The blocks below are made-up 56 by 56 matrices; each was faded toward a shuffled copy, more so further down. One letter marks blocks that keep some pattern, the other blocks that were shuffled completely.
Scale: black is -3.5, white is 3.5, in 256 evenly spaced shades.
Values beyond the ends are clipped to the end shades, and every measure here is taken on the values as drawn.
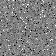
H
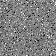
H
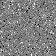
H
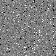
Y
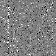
Y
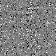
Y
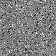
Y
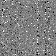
Y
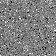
H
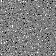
H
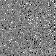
Y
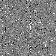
Y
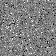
H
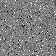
H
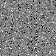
Y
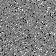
H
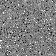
H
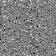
Y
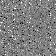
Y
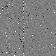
Y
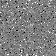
H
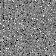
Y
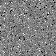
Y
